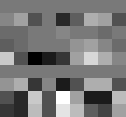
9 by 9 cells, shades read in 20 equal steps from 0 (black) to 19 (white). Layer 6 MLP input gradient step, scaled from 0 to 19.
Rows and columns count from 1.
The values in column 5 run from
2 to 19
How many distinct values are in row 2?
7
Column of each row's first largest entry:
1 7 5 7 7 1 2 5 5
